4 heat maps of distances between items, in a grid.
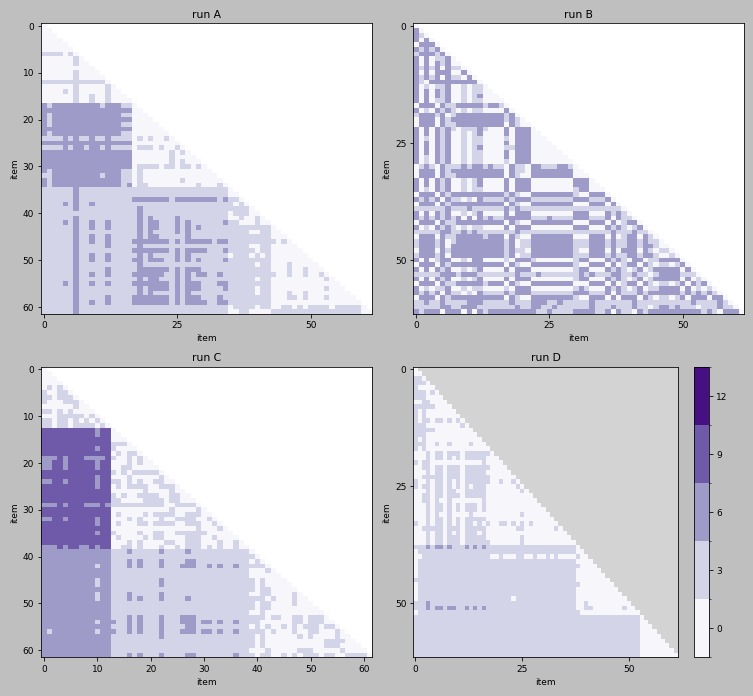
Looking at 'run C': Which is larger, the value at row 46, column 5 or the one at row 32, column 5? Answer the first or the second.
the second
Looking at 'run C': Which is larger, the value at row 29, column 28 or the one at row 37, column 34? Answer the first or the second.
the first
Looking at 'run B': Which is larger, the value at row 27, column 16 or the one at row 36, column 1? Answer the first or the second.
the second
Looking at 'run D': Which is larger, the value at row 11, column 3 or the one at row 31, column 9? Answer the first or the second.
the first
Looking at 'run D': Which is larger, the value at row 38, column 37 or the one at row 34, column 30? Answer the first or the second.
the first
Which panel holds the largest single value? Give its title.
run C
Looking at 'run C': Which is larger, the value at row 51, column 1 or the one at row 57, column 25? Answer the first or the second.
the first
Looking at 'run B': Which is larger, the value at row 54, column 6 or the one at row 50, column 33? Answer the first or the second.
the first
